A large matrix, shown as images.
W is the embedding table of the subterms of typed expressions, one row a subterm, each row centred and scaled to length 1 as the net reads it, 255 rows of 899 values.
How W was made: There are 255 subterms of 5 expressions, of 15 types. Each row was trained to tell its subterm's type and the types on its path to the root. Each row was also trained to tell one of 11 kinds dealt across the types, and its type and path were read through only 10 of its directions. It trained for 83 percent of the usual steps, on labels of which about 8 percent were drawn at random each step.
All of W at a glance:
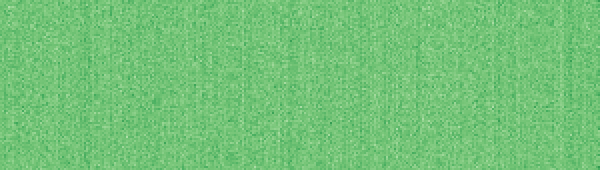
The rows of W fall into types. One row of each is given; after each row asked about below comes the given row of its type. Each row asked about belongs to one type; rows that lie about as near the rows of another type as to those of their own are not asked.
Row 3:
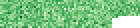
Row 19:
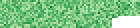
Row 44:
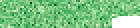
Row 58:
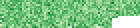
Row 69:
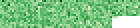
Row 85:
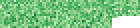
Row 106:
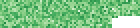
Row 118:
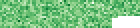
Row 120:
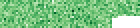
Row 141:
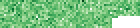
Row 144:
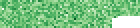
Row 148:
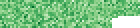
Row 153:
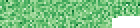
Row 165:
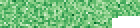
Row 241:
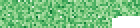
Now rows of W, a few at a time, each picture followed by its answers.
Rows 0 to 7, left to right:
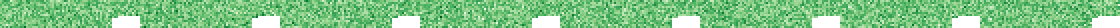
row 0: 120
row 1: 3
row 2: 141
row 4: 120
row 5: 69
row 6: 85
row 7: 85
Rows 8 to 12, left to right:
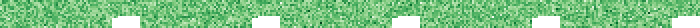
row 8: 106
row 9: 148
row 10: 141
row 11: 120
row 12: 106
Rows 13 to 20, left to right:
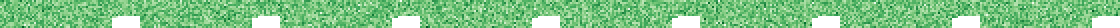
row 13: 118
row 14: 120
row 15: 153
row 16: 153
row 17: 141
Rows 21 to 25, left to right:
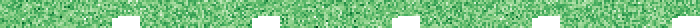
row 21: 19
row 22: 148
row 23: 44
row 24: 85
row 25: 3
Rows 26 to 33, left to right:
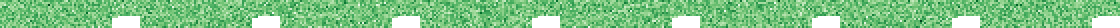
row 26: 44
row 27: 58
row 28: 241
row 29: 148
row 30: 118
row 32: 165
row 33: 118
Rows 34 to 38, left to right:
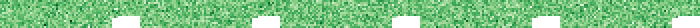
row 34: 153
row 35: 141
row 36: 118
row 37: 118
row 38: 118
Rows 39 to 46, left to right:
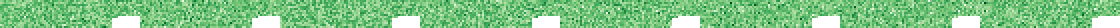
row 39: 3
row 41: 69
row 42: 148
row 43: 44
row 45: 106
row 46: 153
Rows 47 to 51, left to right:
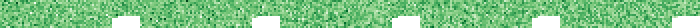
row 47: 19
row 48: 69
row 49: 148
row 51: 69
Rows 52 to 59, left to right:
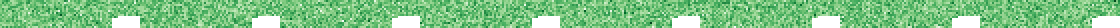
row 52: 120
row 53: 58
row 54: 44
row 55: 165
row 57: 144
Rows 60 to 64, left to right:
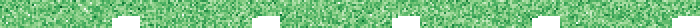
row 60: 241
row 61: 165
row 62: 3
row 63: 141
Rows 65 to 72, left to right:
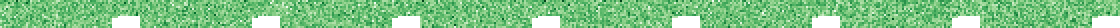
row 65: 144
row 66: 106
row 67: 120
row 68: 69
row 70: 106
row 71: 153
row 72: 165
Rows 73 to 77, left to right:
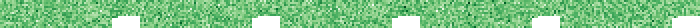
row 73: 148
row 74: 141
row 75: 141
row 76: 44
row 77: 120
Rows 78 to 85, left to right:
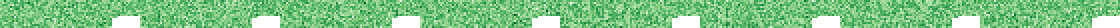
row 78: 19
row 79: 144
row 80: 241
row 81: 241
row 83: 148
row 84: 85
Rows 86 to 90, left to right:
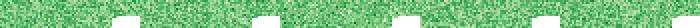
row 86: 165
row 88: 153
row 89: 69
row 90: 144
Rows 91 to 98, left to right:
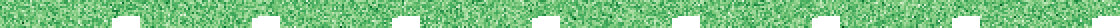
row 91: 241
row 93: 85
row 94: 3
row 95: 85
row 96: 44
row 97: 120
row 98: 19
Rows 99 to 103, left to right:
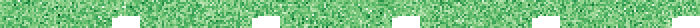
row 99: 241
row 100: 19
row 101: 153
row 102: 148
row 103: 153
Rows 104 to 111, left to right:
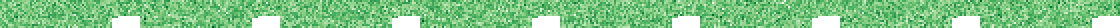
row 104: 141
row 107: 19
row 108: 58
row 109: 44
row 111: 141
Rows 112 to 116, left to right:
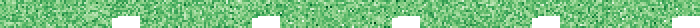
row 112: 148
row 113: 3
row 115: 165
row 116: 118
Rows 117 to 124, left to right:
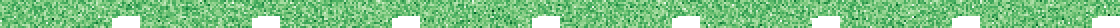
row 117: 241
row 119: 165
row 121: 3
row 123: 241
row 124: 120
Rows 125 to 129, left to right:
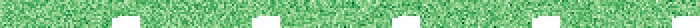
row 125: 3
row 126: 144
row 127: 85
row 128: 106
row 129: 69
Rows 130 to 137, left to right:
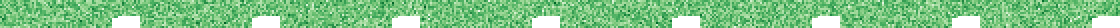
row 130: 85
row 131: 241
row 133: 120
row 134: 120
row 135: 144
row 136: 85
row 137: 141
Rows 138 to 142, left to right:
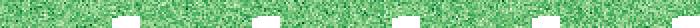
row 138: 141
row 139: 118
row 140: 153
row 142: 58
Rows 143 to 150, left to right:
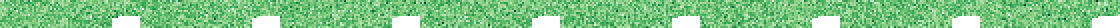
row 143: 58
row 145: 69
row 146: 58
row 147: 58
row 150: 44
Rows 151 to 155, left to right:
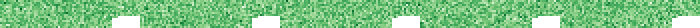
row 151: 153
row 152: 58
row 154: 148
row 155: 85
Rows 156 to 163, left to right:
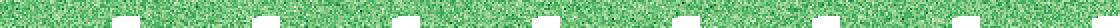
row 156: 69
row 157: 144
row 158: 44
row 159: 118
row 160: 241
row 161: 118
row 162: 148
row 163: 106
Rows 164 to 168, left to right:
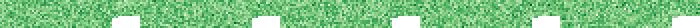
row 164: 44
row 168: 153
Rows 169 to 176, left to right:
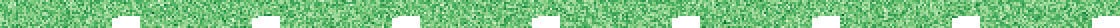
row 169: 165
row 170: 118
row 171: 85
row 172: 118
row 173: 106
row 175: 141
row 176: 120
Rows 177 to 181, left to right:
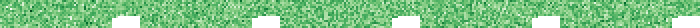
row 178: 141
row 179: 165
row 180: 106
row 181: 120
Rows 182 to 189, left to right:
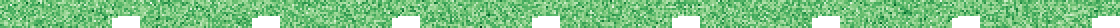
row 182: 118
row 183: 58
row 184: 165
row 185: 69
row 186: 120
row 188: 44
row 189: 106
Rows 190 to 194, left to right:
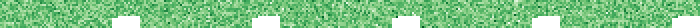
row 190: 120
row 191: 118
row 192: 106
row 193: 3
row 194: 58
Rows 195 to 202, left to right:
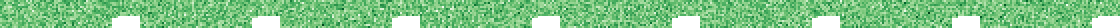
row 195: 153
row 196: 106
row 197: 85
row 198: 44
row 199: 44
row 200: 165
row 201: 106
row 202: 44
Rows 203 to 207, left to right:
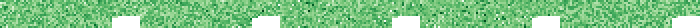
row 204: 58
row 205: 241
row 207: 120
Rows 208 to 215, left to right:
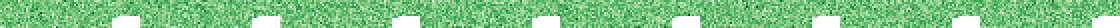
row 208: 144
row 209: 165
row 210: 85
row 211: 3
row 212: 3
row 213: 69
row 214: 58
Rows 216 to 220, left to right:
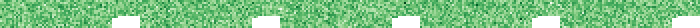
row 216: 3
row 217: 106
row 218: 58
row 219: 85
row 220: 85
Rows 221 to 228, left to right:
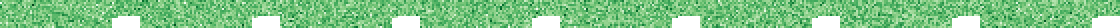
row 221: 120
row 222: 69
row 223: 106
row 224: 153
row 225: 44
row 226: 69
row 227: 85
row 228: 3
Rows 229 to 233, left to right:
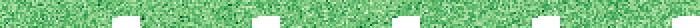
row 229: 165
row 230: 120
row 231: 141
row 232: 19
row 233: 106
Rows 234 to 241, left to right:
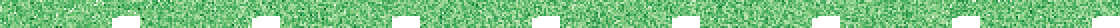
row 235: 241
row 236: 69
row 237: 118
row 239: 165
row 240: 148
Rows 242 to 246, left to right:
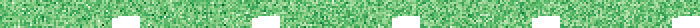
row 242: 44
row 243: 44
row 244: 165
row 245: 106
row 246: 118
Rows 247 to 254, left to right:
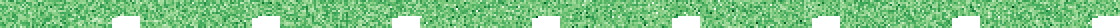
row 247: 148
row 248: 153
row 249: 106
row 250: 19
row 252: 241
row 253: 165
